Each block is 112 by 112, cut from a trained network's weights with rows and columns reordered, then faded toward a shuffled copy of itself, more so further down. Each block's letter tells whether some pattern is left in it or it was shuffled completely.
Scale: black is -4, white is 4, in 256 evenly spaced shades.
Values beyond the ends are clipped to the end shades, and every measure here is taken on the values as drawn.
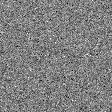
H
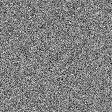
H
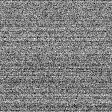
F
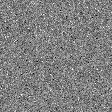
H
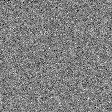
H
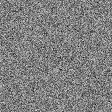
H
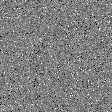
H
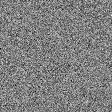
H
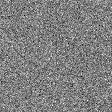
H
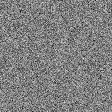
H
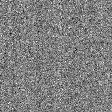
F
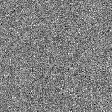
F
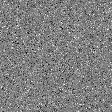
H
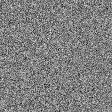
H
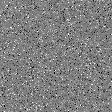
H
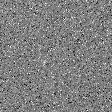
H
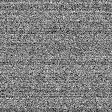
F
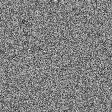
H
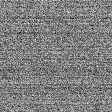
F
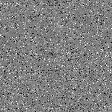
F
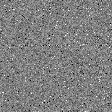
F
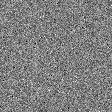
H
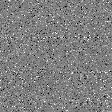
F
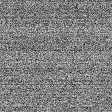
F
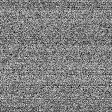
F
